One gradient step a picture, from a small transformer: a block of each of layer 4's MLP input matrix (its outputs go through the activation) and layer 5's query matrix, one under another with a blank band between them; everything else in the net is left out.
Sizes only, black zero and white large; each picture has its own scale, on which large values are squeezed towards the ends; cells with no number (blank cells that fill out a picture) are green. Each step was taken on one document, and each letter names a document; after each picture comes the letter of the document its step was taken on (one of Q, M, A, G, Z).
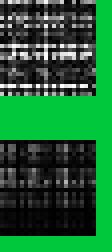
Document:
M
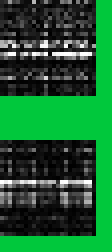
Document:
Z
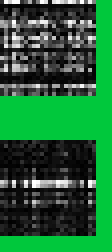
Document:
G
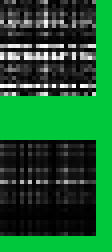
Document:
M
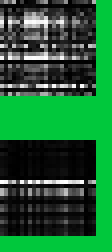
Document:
M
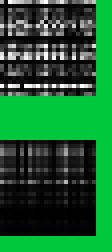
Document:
M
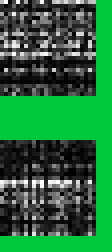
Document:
G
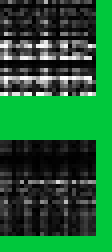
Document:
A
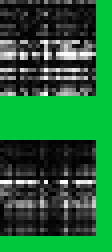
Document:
Z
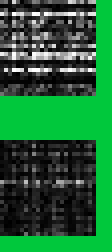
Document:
G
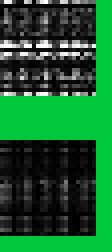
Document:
A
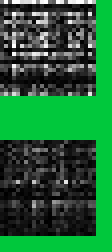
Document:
G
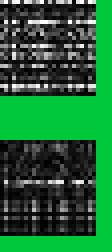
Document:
G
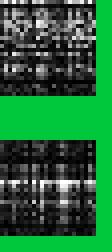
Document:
G
